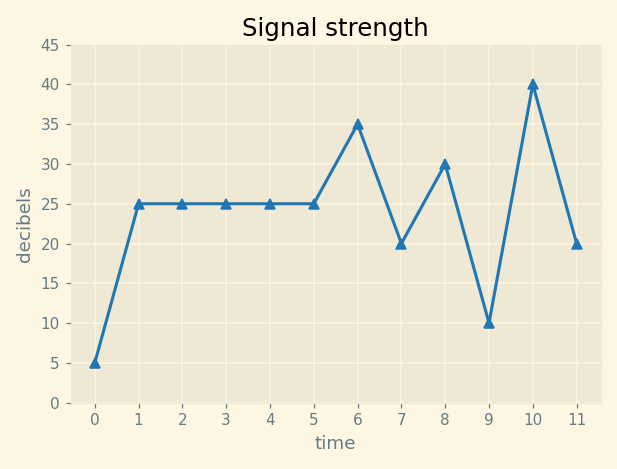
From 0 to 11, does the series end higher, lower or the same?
higher
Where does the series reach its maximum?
10
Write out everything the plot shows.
Title: Signal strength
x-axis: time, ticks 0 1 2 3 4 5 6 7 8 9 10 11
y-axis: decibels, ticks 0 5 10 15 20 25 30 35 40 45
Values:
5 25 25 25 25 25 35 20 30 10 40 20
